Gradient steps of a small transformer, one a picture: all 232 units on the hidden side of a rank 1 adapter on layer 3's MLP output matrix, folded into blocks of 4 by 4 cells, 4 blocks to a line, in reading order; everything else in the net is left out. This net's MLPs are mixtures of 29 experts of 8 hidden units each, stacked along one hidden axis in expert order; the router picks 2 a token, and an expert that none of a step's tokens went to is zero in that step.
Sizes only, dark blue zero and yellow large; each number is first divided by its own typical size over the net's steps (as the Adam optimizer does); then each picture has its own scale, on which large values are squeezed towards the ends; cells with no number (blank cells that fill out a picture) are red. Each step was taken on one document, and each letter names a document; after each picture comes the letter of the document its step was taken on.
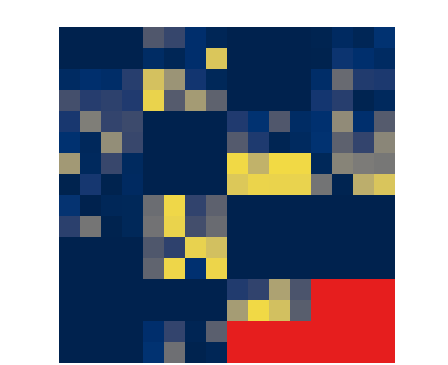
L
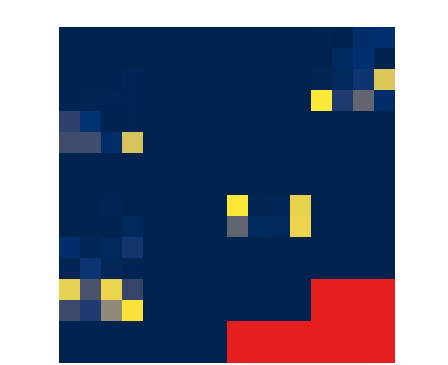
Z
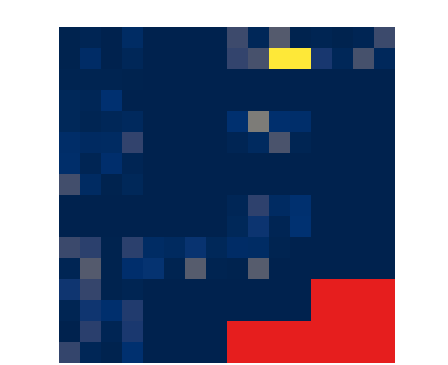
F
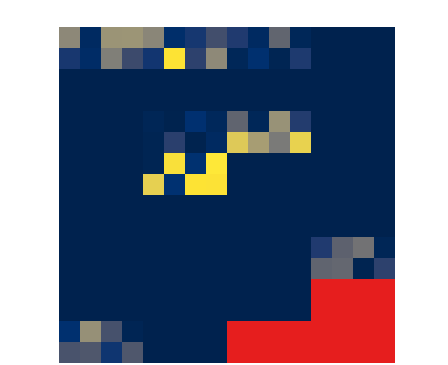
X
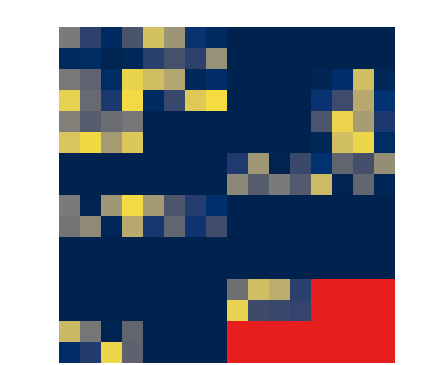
L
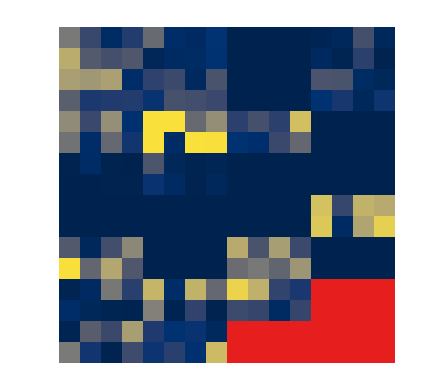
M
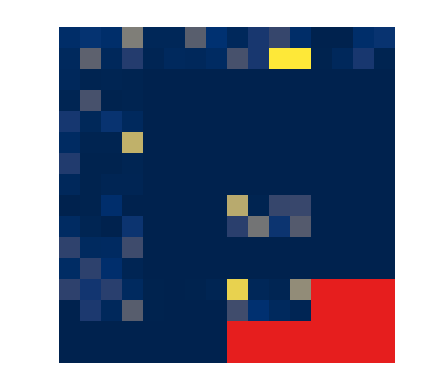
Z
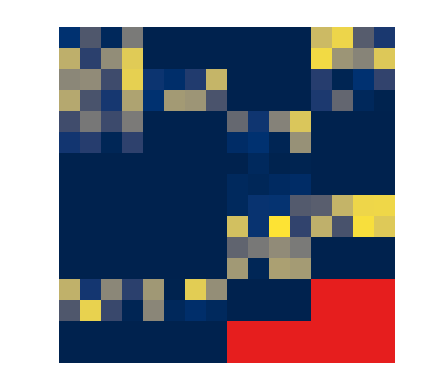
M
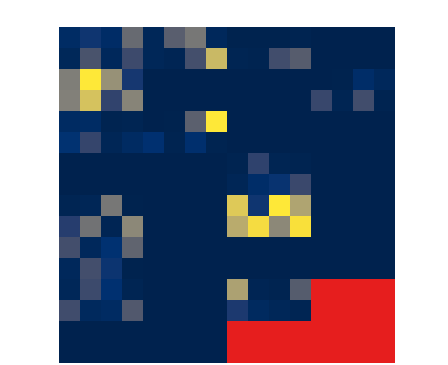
Z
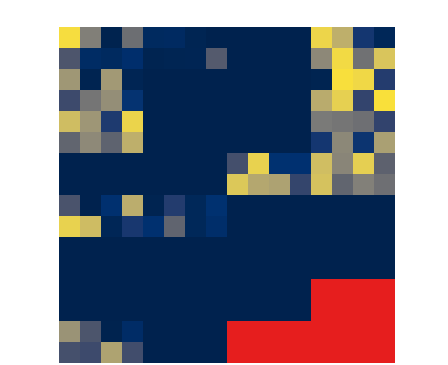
L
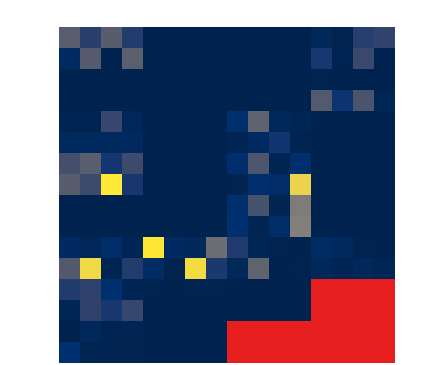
F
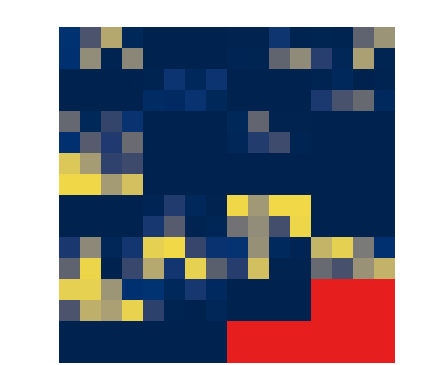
F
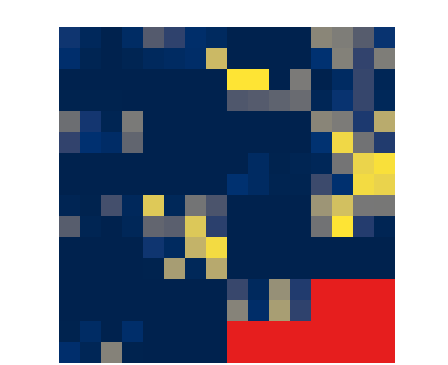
L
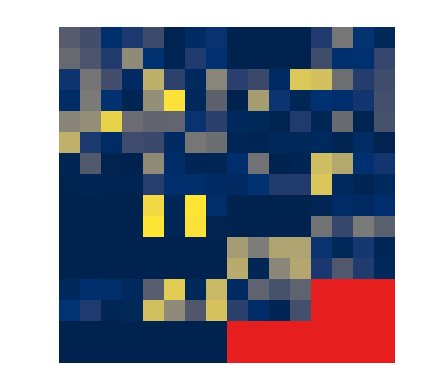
M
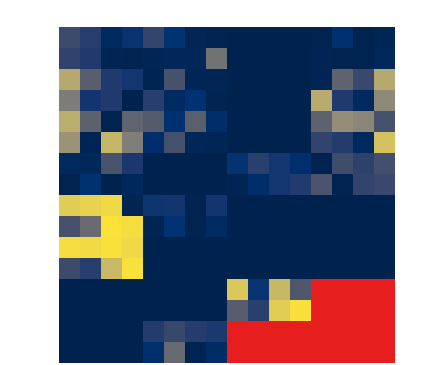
L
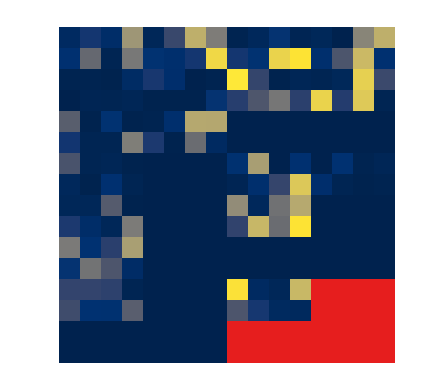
Z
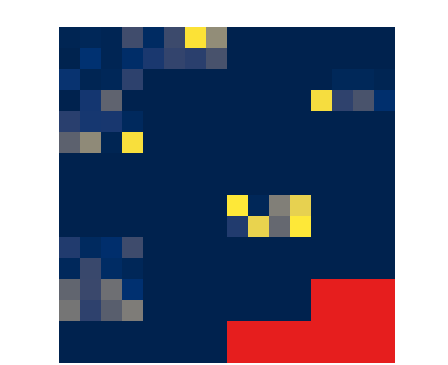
Z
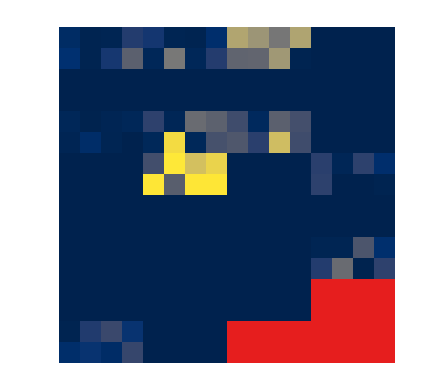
X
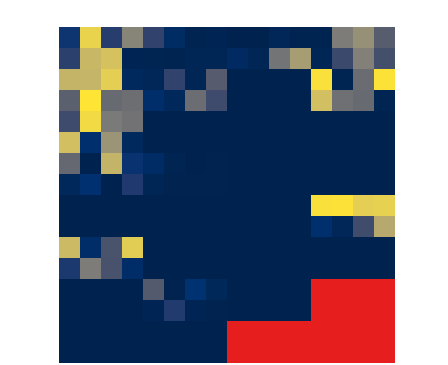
M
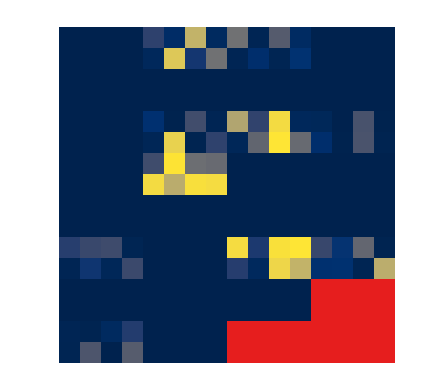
X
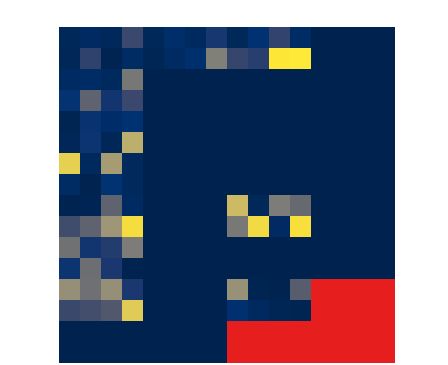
Z
